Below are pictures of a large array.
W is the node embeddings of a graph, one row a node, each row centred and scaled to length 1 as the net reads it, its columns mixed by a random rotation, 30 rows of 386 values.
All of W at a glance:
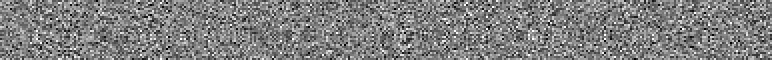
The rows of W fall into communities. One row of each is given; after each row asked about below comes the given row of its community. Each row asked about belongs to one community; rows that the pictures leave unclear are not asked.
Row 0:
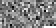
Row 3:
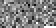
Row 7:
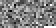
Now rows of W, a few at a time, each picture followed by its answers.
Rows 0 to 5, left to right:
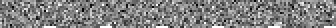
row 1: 3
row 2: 7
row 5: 0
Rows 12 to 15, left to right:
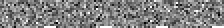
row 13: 7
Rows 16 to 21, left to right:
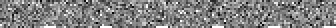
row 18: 0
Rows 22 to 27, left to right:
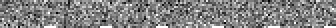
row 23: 0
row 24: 3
